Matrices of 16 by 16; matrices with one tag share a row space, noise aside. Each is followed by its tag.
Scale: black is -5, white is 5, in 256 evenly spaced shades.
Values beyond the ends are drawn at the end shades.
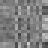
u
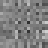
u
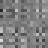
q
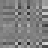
u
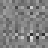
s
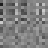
q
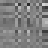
u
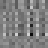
s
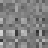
q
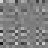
q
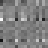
q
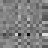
u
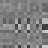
u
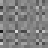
q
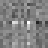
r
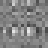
r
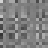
q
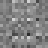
r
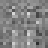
r
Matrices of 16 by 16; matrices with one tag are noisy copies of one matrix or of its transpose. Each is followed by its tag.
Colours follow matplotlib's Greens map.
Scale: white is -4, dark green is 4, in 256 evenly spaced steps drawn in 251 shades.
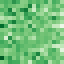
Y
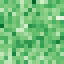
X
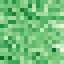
Y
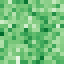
X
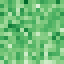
Y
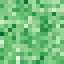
X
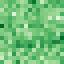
X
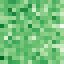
Y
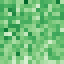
Y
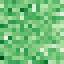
Y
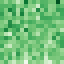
Y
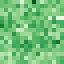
X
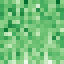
Y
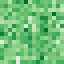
X
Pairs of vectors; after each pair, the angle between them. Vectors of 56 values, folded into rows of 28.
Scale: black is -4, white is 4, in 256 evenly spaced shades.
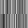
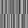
orthogonal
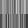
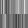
partly aligned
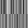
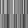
partly opposed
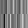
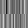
orthogonal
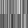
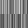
nearly parallel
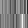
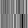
nearly opposite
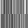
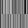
nearly opposite
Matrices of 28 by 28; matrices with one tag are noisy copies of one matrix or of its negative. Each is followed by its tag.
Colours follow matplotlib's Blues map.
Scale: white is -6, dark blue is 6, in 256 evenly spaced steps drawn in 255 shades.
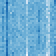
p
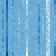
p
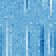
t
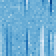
t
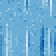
t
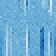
t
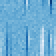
t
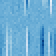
t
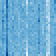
p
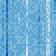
p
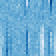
t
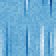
t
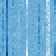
p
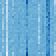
p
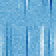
t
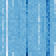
p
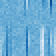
t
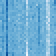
p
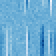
t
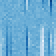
t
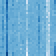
p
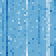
p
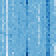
p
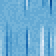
t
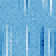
t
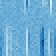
t
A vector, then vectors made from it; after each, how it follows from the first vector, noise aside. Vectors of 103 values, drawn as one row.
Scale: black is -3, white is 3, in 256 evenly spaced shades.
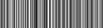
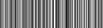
reversed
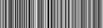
negated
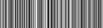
negated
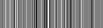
partly zeroed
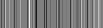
partly zeroed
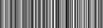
reversed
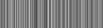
shrunk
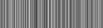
shrunk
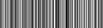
reversed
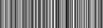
reversed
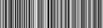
negated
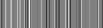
partly zeroed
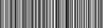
reversed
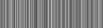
shrunk
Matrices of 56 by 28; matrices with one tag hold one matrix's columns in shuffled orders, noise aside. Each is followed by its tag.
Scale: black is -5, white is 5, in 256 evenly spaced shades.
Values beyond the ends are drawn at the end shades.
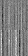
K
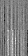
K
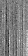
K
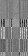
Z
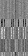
Z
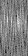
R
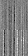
K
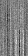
K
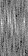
R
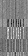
Z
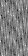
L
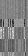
Z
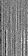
K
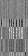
Z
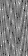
L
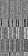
Z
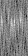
R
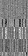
Z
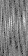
R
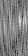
R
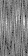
R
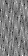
L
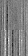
K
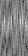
R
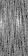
R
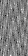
L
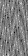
L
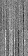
K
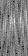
R
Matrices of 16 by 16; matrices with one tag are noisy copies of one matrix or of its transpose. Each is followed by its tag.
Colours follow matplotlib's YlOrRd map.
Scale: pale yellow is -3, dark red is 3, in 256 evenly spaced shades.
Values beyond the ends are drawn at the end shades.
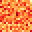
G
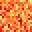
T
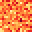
T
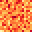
G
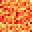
G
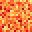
T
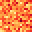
T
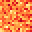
T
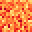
T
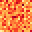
G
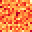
G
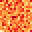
G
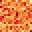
G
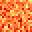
T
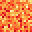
T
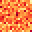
G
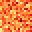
T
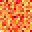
G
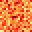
G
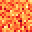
T
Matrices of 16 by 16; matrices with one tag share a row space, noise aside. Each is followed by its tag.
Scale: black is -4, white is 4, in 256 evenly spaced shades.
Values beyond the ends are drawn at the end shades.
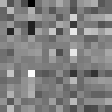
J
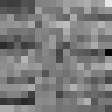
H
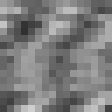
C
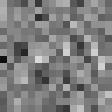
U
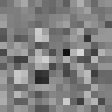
U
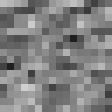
C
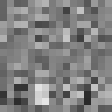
U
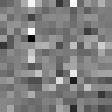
J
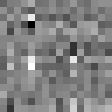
J
